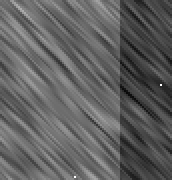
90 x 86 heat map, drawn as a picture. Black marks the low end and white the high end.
The left part is higher, up to a seam about 70% of the way across. Two lone cells stand out, each far higher than its neighbours. Overall the values sit about 40% of the way up the scale. The grain runs diagonally down to the right.
